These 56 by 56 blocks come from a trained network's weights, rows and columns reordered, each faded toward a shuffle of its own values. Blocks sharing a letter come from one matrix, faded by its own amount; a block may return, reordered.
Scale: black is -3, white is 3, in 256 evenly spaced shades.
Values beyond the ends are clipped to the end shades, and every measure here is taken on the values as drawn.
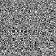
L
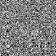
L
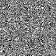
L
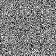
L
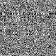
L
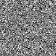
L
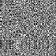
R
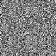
R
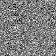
L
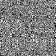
L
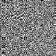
R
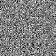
L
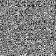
L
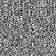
R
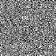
L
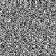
R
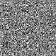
L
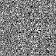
L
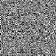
L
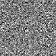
L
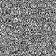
R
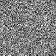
R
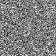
L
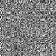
R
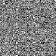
L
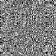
R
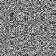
R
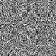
R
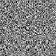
R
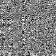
L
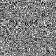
L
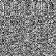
R
